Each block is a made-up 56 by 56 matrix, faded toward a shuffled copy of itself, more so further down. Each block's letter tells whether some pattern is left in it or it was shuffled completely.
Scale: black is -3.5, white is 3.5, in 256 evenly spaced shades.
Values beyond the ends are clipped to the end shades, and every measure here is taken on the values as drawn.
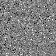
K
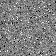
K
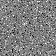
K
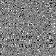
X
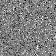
K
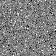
K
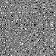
X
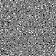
X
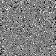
X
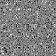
X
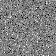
K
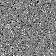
K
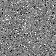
K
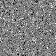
K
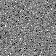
K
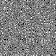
X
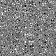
X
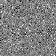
X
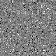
X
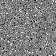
K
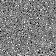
K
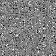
X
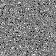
K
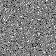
K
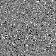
X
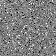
K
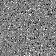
K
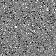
K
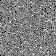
K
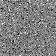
K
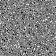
K
